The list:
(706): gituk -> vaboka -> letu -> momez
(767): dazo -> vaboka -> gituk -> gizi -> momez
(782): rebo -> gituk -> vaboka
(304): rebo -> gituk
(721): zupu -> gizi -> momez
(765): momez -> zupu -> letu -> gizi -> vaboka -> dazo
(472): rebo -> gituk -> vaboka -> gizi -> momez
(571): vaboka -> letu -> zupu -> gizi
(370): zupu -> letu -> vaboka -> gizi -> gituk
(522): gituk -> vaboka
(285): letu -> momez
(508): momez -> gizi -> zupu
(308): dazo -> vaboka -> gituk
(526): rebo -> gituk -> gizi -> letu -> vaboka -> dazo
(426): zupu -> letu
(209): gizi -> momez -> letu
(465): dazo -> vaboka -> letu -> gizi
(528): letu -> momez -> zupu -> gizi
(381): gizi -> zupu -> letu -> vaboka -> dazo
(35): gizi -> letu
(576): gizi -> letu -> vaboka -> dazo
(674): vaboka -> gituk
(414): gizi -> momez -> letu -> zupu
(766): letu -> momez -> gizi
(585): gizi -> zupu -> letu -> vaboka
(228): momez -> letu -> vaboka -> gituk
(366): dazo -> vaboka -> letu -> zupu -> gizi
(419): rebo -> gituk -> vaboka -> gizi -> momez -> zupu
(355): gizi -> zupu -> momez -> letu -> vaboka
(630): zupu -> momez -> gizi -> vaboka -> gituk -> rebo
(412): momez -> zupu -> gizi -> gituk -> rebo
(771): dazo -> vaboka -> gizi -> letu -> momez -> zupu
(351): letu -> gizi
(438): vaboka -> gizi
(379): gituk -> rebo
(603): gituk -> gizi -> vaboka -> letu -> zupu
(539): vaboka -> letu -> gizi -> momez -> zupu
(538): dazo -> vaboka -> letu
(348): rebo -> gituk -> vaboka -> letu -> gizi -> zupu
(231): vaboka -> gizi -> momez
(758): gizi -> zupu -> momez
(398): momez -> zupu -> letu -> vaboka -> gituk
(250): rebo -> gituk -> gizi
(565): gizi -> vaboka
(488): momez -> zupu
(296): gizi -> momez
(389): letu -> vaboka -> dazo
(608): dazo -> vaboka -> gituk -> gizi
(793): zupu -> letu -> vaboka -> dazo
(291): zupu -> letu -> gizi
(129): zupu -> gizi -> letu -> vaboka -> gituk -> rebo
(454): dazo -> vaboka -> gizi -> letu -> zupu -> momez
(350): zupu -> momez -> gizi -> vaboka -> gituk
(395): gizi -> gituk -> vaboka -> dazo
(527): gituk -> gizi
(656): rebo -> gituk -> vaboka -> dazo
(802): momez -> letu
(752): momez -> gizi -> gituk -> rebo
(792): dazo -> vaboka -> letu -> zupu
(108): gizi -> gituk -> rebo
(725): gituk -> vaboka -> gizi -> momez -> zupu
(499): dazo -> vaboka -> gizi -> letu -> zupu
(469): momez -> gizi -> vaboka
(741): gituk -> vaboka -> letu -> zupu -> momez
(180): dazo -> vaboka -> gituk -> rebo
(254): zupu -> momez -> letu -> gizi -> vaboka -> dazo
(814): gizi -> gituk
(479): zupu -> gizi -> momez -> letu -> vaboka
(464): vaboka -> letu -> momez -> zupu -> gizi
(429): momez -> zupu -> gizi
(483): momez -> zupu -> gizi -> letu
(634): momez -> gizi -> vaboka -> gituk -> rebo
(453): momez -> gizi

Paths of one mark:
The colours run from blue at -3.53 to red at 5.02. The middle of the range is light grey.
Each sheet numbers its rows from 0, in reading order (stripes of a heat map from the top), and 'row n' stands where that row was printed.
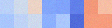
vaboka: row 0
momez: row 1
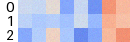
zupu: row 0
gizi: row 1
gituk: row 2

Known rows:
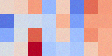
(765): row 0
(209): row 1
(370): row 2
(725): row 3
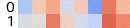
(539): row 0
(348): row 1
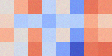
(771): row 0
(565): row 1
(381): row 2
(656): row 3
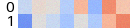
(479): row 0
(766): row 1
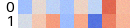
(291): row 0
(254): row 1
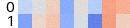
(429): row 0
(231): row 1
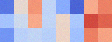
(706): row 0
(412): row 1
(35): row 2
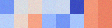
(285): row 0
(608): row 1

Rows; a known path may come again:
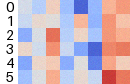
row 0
(522)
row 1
(479)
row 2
(370)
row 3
(656)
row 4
(231)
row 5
(129)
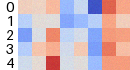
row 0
(793)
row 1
(438)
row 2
(472)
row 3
(539)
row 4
(419)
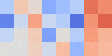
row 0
(465)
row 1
(228)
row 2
(429)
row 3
(355)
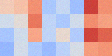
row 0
(499)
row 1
(603)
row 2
(412)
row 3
(351)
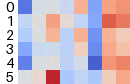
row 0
(209)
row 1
(526)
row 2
(758)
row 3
(296)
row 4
(285)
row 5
(725)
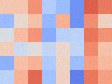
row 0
(792)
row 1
(721)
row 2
(366)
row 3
(585)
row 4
(464)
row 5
(454)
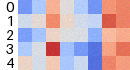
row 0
(304)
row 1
(348)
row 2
(814)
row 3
(308)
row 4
(488)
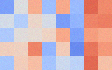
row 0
(483)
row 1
(782)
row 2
(414)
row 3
(765)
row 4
(571)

